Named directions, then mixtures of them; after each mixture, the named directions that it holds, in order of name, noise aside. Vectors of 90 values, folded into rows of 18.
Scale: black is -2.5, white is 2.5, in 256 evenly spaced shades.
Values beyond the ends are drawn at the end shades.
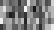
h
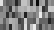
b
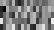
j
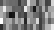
h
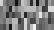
b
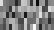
b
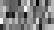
b, h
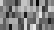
b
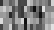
b, h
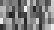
h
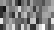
j
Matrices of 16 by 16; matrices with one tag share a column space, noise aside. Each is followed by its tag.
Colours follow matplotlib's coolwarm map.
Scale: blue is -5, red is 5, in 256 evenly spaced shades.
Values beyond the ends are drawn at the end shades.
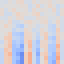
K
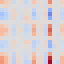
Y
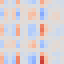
Y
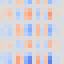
Y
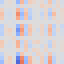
Y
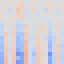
K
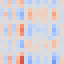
Y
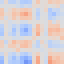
Y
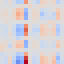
Y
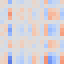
Y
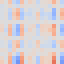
Y
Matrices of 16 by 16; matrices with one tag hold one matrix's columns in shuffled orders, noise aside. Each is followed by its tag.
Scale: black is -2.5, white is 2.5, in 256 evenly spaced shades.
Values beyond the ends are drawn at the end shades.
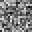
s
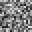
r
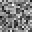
r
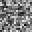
s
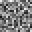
r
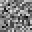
r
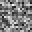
s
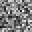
r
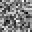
r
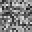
s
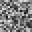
r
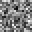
r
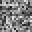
s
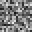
s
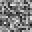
s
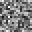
r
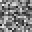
s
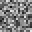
r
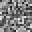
s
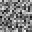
r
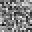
s
